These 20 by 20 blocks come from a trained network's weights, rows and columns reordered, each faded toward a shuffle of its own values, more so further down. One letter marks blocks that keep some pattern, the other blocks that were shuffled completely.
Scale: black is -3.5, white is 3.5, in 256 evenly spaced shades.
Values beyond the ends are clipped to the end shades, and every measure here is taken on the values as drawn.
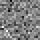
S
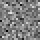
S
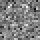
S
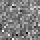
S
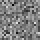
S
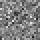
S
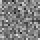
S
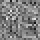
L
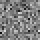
S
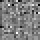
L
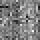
L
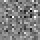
L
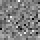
S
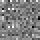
L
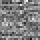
L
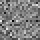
L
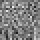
L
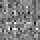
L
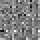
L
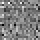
L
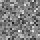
S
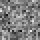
L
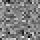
L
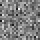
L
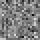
L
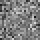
S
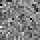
S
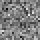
S
